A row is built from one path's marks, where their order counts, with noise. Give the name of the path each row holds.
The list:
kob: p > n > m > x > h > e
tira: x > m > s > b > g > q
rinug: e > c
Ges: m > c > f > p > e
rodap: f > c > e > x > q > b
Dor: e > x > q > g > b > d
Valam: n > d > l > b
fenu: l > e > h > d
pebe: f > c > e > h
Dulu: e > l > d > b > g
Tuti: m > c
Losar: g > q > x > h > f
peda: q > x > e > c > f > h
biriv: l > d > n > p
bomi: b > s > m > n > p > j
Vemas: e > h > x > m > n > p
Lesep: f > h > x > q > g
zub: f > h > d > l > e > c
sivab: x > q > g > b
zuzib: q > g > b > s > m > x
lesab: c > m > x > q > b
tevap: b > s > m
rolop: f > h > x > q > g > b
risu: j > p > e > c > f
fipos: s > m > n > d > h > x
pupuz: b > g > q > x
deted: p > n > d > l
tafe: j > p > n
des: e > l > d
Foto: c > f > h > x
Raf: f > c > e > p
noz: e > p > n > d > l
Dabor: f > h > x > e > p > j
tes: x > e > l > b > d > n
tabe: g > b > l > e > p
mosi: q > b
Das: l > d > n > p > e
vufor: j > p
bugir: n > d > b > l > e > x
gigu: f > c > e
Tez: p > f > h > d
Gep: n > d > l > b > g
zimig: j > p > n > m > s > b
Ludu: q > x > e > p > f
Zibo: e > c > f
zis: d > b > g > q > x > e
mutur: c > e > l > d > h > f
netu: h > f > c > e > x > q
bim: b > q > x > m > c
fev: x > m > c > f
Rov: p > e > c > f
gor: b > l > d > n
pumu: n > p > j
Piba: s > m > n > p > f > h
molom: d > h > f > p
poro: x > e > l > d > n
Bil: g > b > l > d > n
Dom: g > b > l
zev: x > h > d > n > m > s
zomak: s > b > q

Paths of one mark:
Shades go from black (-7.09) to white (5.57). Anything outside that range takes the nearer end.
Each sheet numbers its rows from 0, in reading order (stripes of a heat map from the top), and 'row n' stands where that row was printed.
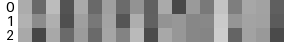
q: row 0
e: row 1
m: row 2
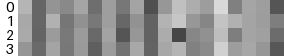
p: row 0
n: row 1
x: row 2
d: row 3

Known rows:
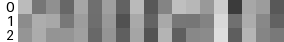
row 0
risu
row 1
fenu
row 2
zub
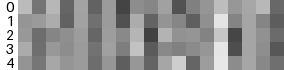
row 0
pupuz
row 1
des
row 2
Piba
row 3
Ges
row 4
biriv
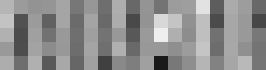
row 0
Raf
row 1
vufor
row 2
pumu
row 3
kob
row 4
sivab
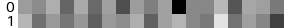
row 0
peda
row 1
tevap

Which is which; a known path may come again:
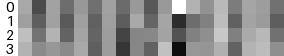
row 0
pumu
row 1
tira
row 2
pupuz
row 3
rolop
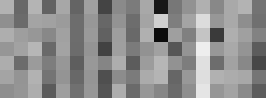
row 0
sivab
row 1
deted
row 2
netu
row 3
Dulu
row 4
tevap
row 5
Bil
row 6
des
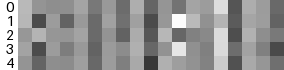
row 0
Raf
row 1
tafe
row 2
zub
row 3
bomi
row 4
Piba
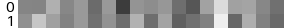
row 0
tes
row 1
mutur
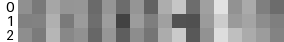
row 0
biriv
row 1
poro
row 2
Gep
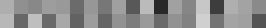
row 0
Foto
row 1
mosi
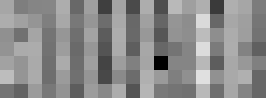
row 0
Dabor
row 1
gigu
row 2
Vemas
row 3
fenu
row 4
peda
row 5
Dom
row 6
fipos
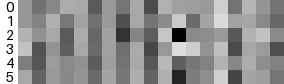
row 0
molom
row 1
noz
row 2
Losar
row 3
vufor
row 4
zev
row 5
fev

